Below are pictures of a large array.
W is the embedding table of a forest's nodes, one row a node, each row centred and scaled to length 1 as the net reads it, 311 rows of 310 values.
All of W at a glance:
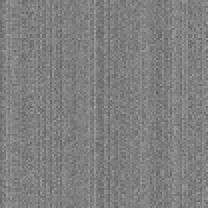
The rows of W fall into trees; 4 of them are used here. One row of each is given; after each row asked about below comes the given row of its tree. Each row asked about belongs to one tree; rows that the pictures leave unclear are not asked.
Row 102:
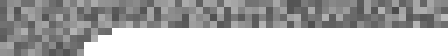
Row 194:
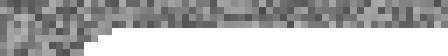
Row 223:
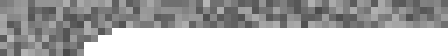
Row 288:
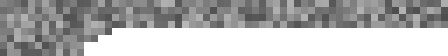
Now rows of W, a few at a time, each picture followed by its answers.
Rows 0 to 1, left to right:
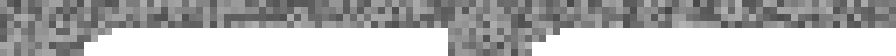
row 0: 194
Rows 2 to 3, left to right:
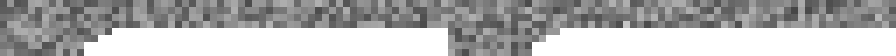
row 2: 288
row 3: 194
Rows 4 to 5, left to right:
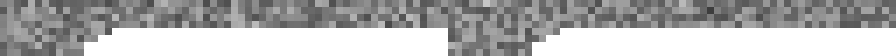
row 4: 288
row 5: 194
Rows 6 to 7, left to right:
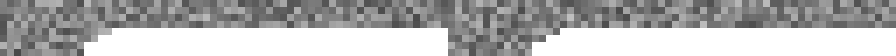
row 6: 194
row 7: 288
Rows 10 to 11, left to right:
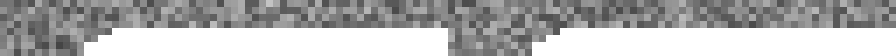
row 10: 102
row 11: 288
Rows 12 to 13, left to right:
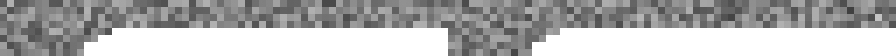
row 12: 102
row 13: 194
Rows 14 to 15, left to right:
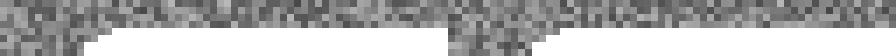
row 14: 223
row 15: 194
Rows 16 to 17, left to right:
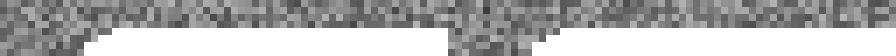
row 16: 102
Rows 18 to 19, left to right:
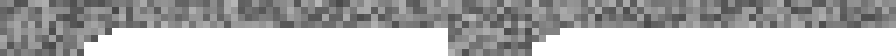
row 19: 194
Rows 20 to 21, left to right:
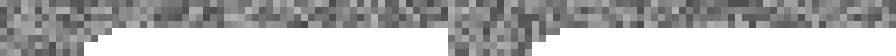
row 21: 223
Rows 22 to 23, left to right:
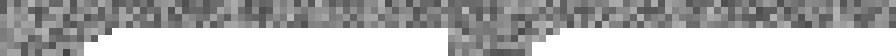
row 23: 223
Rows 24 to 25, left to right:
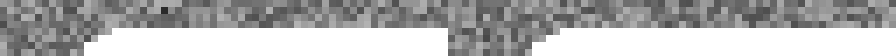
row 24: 194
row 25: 223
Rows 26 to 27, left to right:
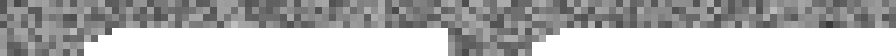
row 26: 288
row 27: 194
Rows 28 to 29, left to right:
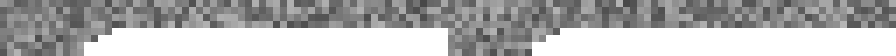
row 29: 288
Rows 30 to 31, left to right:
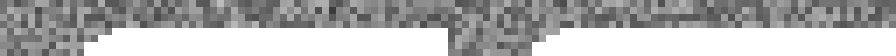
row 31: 194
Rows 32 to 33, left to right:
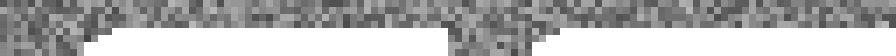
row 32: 102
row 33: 194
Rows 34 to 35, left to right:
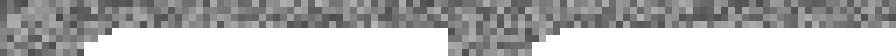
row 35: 194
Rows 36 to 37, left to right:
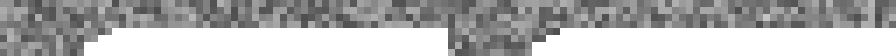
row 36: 223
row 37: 102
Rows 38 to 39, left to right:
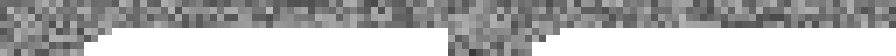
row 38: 194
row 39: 288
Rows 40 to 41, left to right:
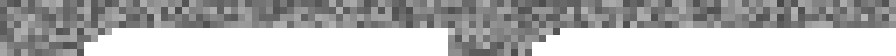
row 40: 194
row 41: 288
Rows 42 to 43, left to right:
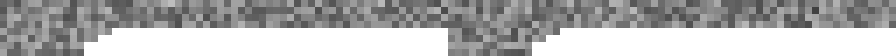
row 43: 223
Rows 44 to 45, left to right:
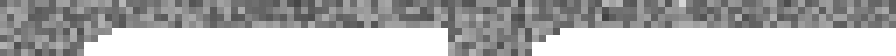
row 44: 223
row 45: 288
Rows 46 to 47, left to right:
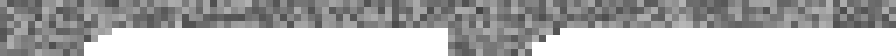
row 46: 194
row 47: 288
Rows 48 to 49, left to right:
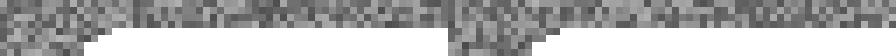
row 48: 194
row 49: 102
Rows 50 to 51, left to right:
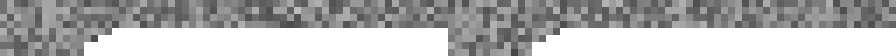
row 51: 288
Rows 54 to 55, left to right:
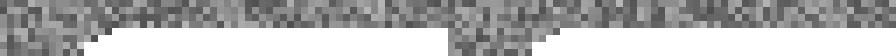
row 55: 288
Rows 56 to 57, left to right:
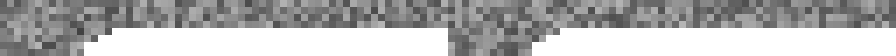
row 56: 288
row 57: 194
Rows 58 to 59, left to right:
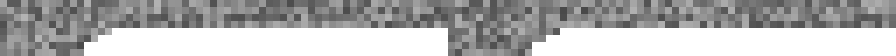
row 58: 194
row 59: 102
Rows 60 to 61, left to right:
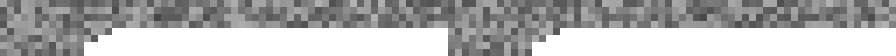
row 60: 288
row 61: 288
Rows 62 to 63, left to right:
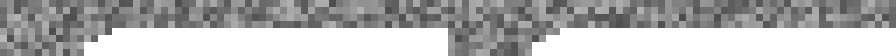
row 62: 288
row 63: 194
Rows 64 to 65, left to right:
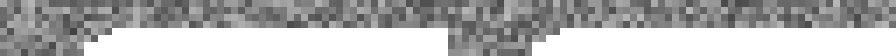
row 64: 288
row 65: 223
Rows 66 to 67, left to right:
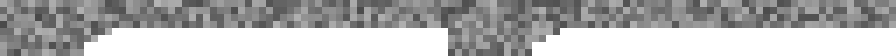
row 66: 194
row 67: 288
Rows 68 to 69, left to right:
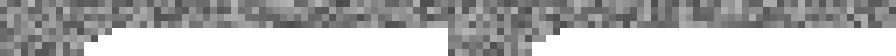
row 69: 288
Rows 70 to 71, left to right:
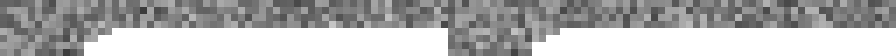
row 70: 223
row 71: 288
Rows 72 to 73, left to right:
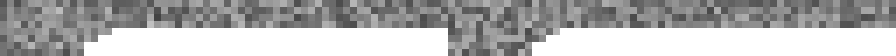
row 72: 288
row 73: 194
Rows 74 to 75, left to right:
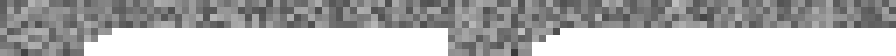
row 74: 288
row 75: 288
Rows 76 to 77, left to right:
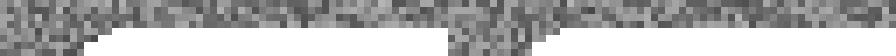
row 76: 223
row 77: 223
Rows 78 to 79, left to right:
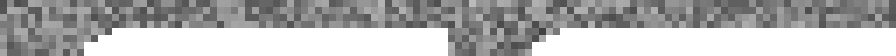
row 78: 288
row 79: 194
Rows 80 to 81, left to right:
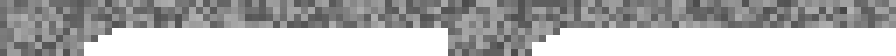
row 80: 288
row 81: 288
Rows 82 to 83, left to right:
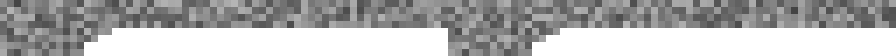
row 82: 194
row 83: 194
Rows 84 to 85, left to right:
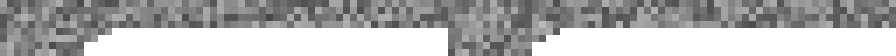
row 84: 194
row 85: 288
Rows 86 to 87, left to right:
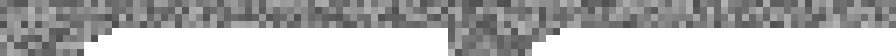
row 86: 288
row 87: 102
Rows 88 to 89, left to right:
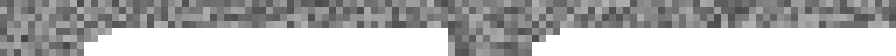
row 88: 194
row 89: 194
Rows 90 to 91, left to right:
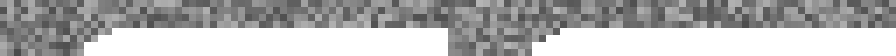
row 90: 194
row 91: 288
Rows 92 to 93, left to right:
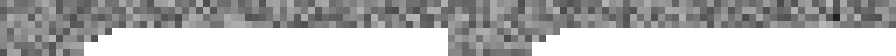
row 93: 288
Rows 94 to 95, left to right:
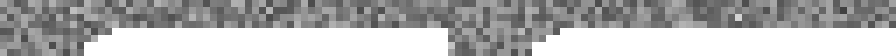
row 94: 194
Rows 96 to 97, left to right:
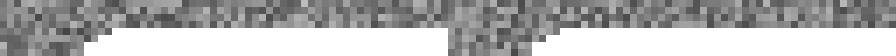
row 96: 194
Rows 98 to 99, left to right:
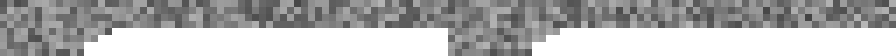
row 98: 288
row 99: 288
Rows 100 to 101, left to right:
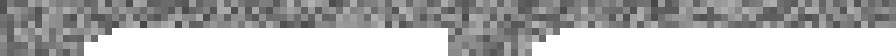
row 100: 288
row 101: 288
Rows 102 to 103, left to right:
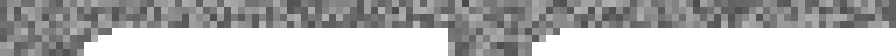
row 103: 194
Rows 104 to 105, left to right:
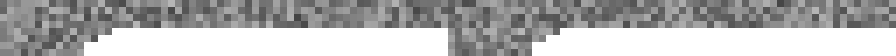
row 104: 288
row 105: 288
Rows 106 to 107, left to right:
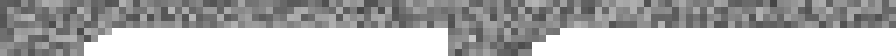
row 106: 194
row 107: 102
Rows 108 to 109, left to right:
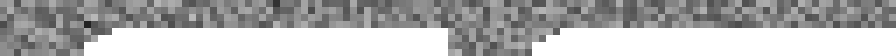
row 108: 194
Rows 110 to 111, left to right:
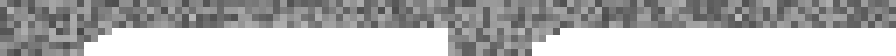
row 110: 194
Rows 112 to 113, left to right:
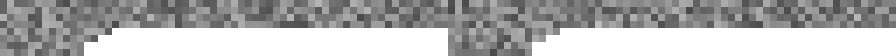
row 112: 288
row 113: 288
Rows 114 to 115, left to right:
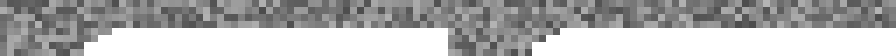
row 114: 194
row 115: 288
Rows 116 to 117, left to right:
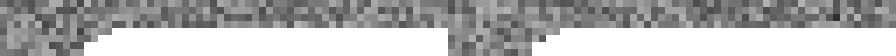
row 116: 194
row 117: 288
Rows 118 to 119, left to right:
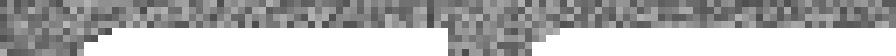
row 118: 102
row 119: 194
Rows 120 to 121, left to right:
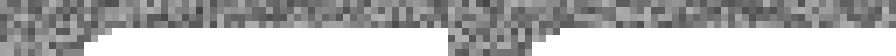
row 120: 194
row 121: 223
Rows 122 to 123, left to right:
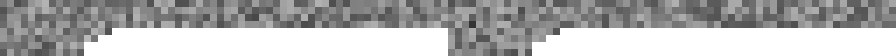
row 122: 288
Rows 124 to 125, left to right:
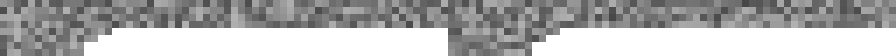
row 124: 288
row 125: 194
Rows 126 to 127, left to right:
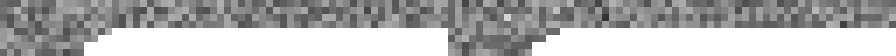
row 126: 223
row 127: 102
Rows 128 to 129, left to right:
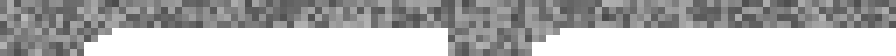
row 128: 194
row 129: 288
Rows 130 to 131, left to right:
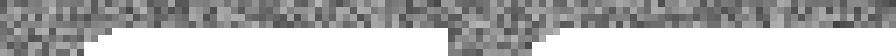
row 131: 194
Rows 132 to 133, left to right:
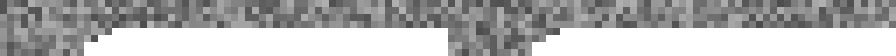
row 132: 288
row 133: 102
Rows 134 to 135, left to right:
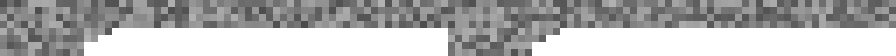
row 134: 288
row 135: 288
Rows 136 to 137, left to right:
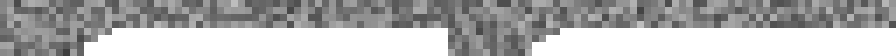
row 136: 194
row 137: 102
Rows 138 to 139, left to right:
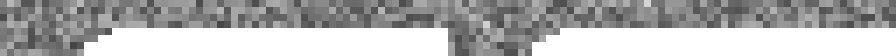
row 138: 102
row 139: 194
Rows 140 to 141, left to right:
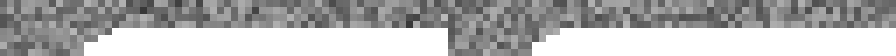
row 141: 194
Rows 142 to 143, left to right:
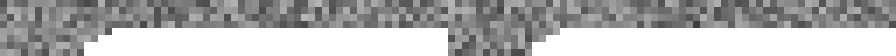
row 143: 223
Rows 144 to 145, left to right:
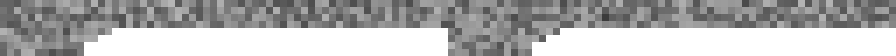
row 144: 223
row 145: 288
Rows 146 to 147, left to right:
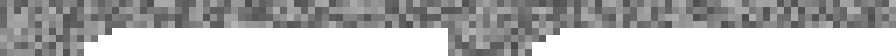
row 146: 288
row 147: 288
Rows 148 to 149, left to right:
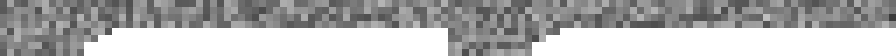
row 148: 288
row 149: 194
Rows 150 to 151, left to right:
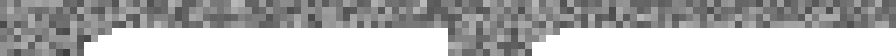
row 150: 194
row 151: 194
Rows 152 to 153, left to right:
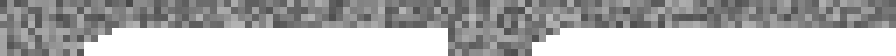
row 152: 288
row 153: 194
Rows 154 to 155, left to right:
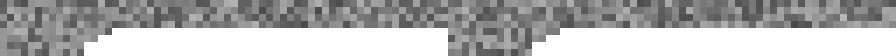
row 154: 288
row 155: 223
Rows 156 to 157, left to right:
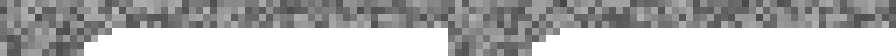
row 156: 194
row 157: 194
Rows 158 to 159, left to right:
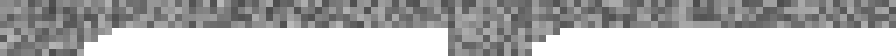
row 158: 223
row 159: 288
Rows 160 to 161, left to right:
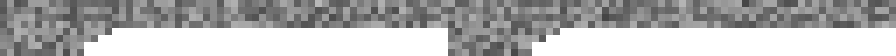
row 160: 288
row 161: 288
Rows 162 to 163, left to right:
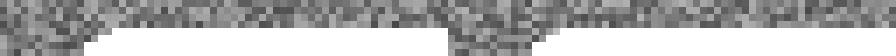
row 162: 194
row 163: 194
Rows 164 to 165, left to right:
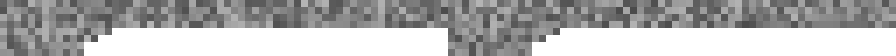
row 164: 288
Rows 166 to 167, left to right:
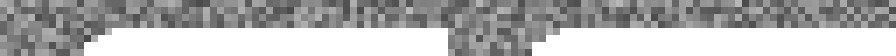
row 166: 194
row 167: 288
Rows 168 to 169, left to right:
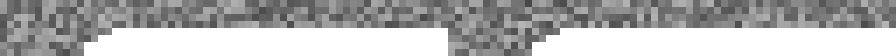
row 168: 194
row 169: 194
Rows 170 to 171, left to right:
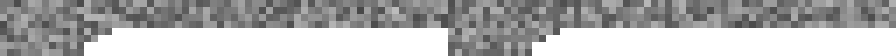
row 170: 194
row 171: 288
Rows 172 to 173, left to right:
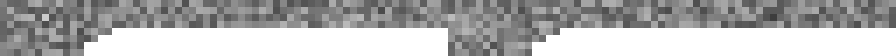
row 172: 194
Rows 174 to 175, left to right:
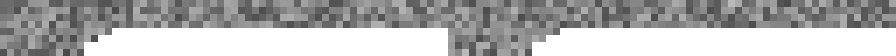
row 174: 288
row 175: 288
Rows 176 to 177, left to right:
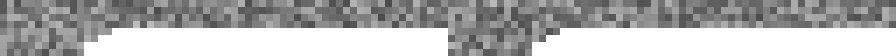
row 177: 223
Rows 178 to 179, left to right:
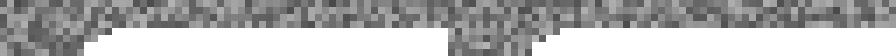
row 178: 102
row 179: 288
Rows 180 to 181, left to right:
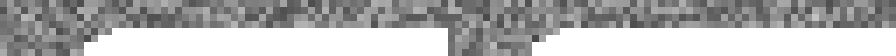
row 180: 194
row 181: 194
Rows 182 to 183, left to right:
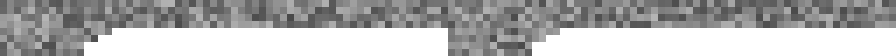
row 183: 194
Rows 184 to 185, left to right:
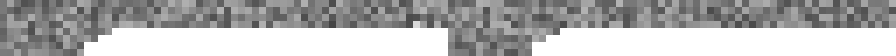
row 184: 102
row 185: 288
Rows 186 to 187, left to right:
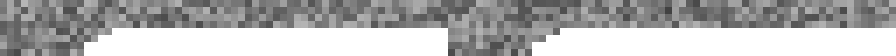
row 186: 194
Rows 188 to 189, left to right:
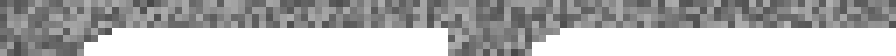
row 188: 102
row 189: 223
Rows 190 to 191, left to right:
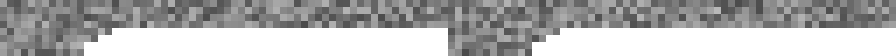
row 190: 288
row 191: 194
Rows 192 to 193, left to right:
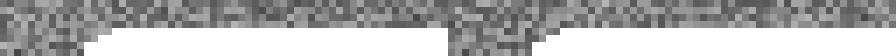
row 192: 194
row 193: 194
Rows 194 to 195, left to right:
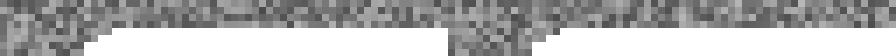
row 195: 288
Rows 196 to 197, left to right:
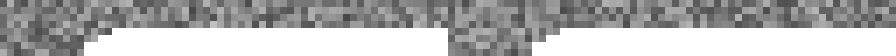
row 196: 102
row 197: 288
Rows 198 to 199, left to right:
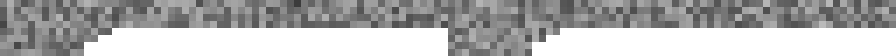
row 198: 102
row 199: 288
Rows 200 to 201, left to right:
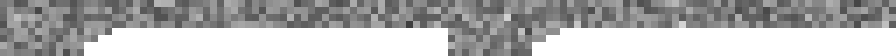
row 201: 223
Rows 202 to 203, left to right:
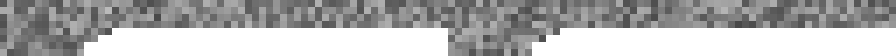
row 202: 102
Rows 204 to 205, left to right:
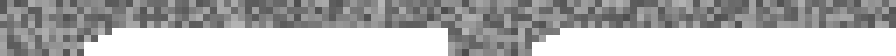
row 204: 288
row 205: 194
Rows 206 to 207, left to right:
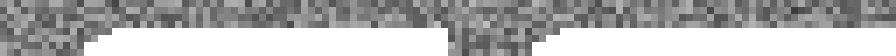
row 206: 194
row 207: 194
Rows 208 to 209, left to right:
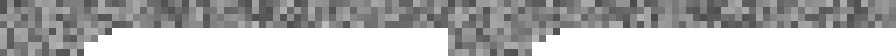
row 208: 288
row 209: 288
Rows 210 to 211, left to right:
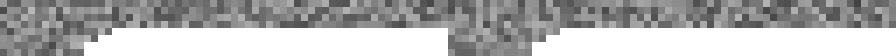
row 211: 288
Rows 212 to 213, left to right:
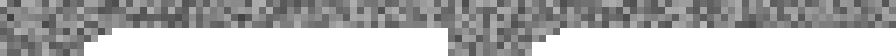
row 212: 194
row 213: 288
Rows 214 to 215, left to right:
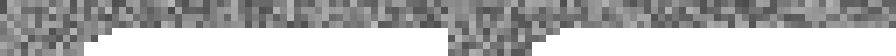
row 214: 288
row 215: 223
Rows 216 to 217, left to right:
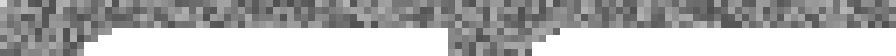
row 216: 223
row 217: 288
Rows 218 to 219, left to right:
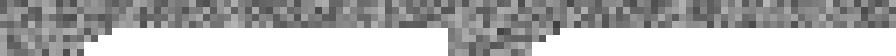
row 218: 288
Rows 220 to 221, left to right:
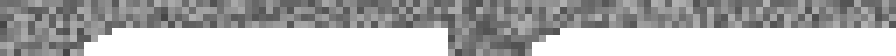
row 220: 194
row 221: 102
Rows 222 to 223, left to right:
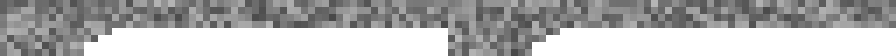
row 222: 288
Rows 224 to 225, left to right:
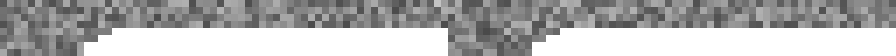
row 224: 102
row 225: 102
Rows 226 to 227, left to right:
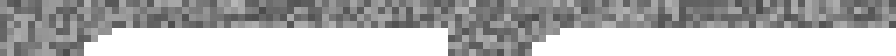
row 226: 194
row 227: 223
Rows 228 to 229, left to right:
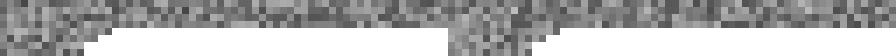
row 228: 288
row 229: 288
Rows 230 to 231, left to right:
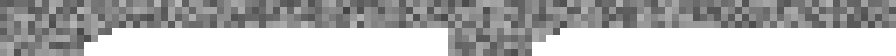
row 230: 194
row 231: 288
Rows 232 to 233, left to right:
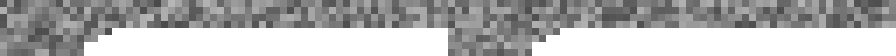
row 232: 102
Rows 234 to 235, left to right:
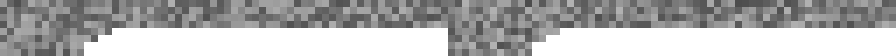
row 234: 288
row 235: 194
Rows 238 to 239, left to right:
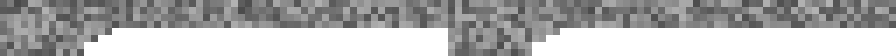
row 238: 288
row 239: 288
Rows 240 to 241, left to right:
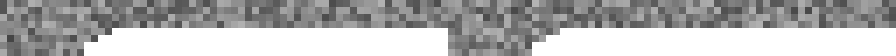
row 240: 288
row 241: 194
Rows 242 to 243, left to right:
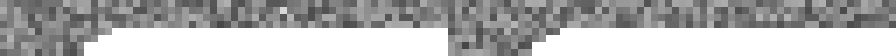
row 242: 223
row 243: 102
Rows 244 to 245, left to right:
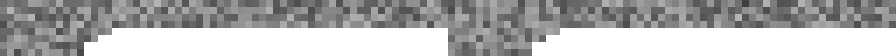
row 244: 194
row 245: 288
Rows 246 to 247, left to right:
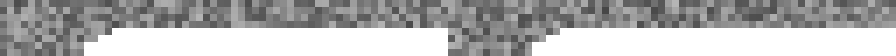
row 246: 288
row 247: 223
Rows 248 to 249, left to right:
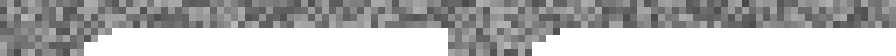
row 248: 194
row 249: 288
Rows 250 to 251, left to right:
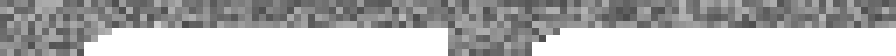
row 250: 194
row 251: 288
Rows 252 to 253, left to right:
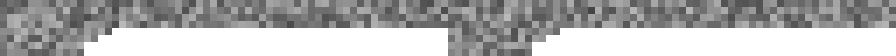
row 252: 288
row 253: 223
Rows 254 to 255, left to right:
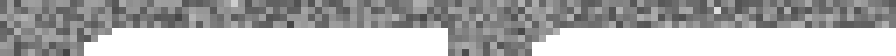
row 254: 194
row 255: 194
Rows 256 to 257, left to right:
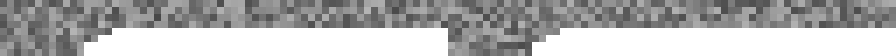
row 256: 102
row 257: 194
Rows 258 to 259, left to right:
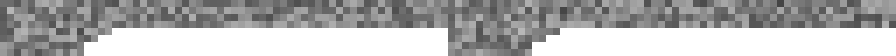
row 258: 194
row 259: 102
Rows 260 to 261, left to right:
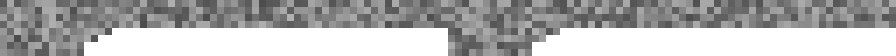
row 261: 194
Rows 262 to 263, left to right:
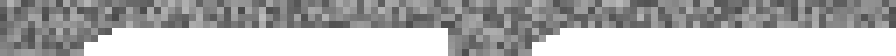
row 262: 102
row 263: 194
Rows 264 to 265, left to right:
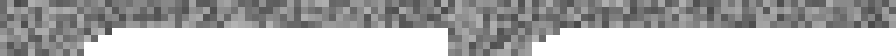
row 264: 288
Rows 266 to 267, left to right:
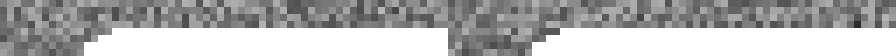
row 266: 102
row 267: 102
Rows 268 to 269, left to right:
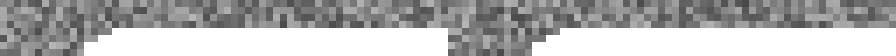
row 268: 223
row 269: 223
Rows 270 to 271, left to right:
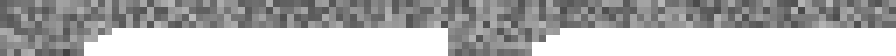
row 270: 223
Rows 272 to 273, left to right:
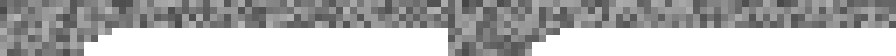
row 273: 102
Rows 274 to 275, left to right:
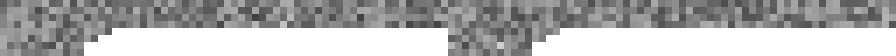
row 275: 223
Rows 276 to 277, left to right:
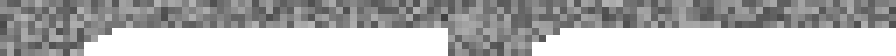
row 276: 194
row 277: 288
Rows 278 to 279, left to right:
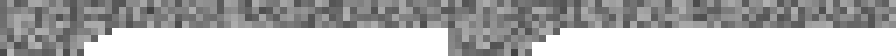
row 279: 288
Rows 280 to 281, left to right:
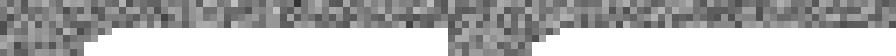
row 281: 194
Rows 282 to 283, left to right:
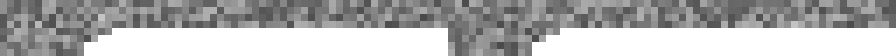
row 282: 194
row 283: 194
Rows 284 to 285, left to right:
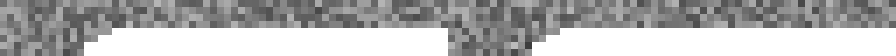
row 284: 223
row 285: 223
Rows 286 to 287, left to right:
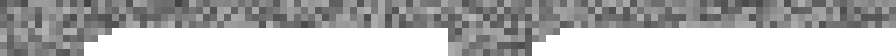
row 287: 194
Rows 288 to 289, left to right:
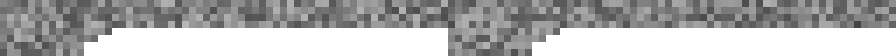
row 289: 288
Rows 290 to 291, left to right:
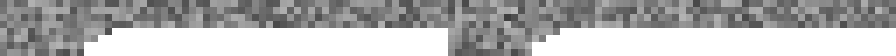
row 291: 288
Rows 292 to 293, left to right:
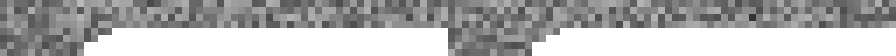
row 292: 102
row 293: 194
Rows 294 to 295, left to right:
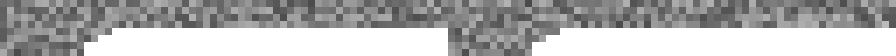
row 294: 194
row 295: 194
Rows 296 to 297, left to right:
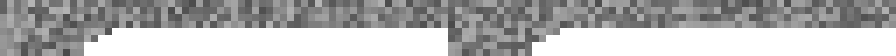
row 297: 194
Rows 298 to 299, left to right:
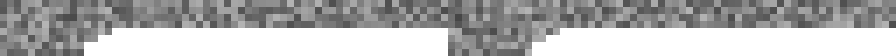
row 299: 223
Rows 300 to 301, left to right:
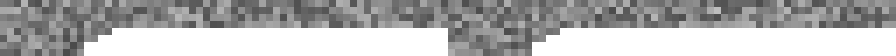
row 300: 223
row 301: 194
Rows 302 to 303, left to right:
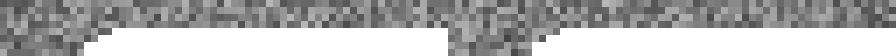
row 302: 102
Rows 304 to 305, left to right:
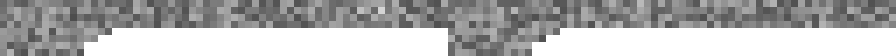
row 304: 288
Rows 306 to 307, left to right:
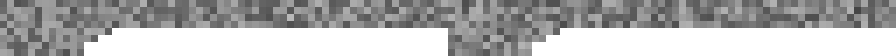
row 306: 288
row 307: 288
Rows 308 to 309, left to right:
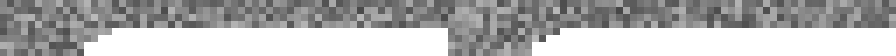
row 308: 194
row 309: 288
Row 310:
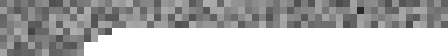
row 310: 102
